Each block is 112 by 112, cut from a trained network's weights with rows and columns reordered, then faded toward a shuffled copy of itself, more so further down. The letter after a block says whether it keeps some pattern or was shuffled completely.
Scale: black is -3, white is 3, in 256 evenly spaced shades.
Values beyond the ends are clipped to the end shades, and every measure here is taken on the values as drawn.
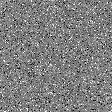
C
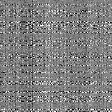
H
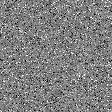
C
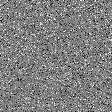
C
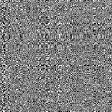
H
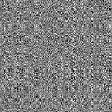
H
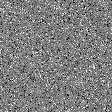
C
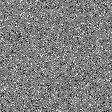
C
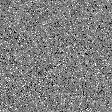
C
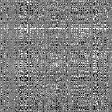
H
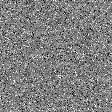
C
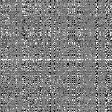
H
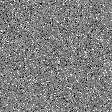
C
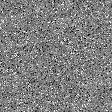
C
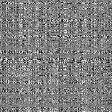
H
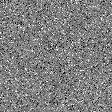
C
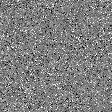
C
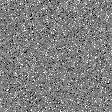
C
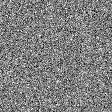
C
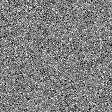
C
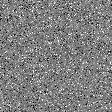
C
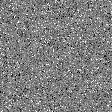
C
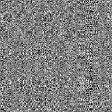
H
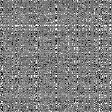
H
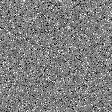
C
